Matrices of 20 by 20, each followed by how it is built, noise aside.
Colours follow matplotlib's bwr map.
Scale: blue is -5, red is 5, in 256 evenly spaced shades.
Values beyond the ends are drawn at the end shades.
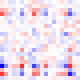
low rank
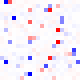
sparse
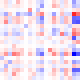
low rank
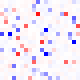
sparse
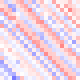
Toeplitz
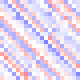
Toeplitz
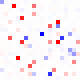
sparse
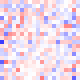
low rank
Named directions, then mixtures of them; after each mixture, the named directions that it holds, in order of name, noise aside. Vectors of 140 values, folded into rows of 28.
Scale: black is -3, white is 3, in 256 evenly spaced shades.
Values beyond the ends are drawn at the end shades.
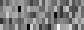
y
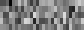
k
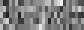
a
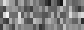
a, k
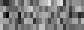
a, k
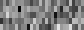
y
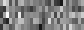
a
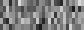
a, k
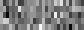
a, y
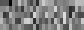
k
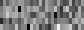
y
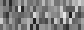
k, y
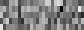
a, y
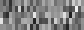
k, y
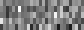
y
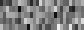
k, y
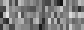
a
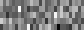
y
